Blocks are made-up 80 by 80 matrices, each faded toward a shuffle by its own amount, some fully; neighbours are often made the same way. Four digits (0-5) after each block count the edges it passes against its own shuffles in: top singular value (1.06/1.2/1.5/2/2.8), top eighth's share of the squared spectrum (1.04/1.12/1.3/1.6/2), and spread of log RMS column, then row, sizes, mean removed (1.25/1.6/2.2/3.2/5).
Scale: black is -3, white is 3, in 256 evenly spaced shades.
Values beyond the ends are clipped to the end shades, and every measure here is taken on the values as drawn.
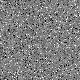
0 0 0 0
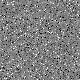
0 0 0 0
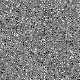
1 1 2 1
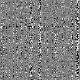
2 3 4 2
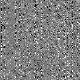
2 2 3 2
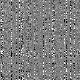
2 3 4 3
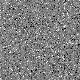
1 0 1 0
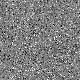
0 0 0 0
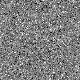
0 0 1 0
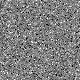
1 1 0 0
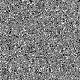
3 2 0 1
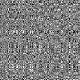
4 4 3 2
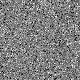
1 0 0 0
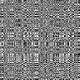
5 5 4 4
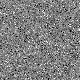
1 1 0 0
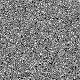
2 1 0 0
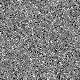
0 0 0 0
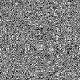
4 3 2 1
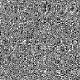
4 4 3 2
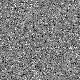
2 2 0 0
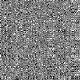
4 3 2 2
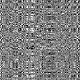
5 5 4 3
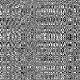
5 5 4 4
